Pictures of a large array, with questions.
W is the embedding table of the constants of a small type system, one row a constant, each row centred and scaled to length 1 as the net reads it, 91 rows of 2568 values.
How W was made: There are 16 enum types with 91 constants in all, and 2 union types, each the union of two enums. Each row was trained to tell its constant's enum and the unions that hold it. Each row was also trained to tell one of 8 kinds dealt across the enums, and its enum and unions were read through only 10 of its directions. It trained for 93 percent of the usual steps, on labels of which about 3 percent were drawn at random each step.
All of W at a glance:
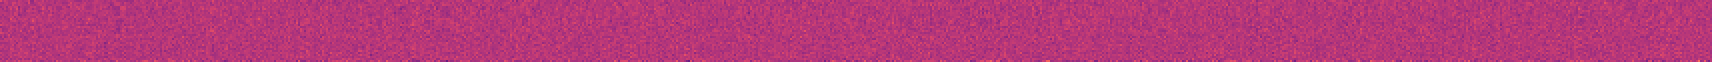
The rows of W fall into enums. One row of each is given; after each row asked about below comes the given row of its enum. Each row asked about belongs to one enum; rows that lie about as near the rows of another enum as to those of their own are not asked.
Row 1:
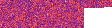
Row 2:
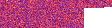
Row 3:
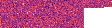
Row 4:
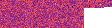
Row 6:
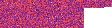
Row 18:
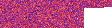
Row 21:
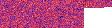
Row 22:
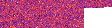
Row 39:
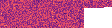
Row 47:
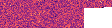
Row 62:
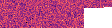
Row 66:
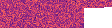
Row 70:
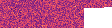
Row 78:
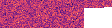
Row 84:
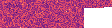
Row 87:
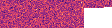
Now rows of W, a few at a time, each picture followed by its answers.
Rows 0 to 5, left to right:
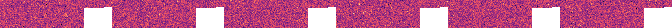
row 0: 47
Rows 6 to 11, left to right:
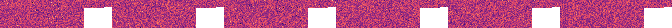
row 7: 3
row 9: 62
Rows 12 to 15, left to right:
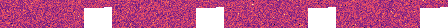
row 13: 4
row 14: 62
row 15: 62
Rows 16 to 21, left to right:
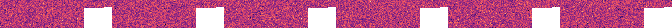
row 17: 66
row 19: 78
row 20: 2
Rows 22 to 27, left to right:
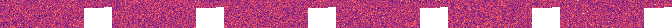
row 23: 78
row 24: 6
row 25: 22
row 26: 66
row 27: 70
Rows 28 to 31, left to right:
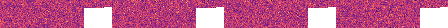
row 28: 84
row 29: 39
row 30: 1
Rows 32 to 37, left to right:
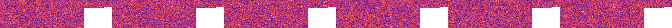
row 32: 78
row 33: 78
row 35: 1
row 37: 2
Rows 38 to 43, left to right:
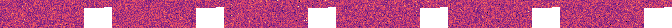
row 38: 1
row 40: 6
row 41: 4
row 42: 78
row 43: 1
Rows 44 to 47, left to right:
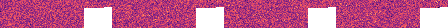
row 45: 62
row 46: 2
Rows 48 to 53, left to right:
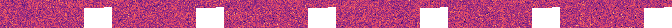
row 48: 2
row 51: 62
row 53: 70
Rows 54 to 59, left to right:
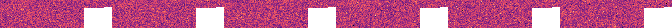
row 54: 39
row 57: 4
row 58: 18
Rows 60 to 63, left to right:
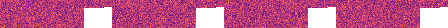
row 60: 70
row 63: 39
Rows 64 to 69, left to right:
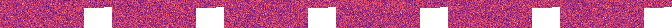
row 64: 3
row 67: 4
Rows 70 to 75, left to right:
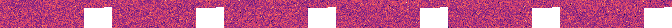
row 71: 18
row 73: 21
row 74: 21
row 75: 4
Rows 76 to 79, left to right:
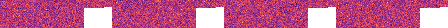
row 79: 70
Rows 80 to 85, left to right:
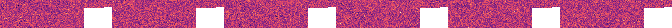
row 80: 70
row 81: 39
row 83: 66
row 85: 1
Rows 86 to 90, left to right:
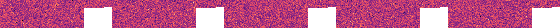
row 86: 66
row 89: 6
